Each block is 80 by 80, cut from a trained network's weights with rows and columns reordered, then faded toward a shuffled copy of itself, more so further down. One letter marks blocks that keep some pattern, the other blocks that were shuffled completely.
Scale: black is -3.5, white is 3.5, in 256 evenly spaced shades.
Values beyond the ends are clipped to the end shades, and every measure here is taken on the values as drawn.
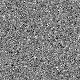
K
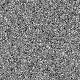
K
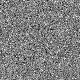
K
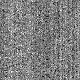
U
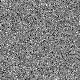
K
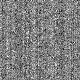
U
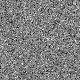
K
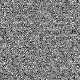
U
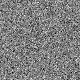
K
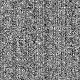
U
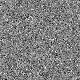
K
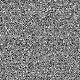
U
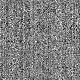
U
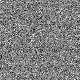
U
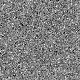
K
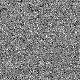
U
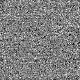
U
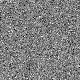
K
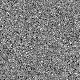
K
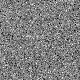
K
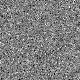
K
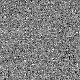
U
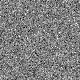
K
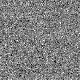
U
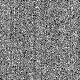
U
